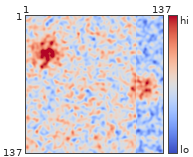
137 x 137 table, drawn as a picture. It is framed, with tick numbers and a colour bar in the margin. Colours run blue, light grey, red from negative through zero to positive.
Seam: vertical, 80% of the way across, the left part higher. Mirror symmetry: none. Ninth with the highest average: top left. Bumps: two. Lone odd cells: none. Stripes: none.
